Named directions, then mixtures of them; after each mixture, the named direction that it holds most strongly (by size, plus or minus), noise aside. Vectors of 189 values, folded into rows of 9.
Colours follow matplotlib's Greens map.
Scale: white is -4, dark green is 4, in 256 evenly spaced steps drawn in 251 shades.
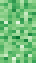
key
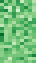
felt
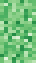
key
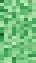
felt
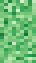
felt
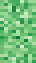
key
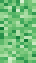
felt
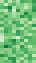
felt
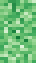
key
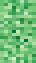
key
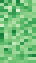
felt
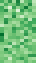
felt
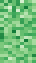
felt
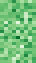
key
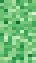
key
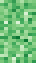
key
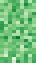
key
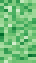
felt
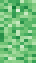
felt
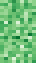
key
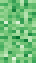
key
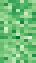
key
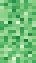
key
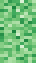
felt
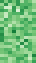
felt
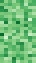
key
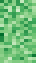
felt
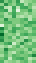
felt
